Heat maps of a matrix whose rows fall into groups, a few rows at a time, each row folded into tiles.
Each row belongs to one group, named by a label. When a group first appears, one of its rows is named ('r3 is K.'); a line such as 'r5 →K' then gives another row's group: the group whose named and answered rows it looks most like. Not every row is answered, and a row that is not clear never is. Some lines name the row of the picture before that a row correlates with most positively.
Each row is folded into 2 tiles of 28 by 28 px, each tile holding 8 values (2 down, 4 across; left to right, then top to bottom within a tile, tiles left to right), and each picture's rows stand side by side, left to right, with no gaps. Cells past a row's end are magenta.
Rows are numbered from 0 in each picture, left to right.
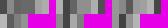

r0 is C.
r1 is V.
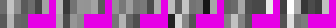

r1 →V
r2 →C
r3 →C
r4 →C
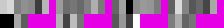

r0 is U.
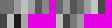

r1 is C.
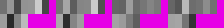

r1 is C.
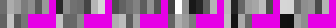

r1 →C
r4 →V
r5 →U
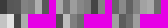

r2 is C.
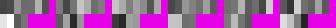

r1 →V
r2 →U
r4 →C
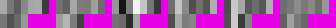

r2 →V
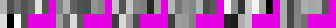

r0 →V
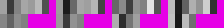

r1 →V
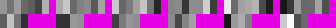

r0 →C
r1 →U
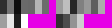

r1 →U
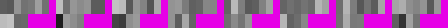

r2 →U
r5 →C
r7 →U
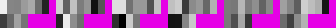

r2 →U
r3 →U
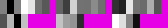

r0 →V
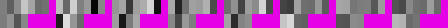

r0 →V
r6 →U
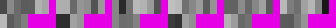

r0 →C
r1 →U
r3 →U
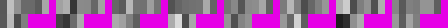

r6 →U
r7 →V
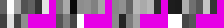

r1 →U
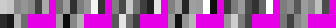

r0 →U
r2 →C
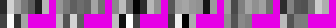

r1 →V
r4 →V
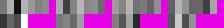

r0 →U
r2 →U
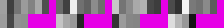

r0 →V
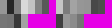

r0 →V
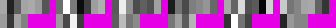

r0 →V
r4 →C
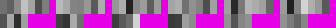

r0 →V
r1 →U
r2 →U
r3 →U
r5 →V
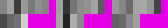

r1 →V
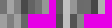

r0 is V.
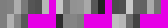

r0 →C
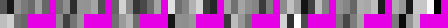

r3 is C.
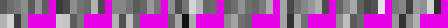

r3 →V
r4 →C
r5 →V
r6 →C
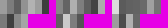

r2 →V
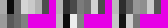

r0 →V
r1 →V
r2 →V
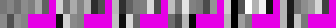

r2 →V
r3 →U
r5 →V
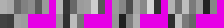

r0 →U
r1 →V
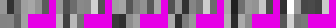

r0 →V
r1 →V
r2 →U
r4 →V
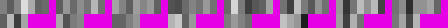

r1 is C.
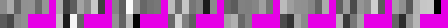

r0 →U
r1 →V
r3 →C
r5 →U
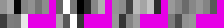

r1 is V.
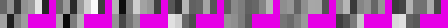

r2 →V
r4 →C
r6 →U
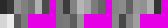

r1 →V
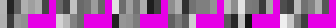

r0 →V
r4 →U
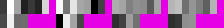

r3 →U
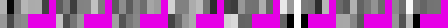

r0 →V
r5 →U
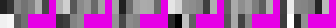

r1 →U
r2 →V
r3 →U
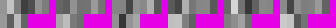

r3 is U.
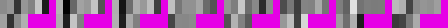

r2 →V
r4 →C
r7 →U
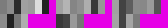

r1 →U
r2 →V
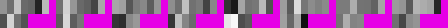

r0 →C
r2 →U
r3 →C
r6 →C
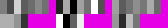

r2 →V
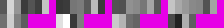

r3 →U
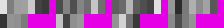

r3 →V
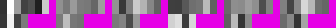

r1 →C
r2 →V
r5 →V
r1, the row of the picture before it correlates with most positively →2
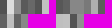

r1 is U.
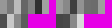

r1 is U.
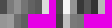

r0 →C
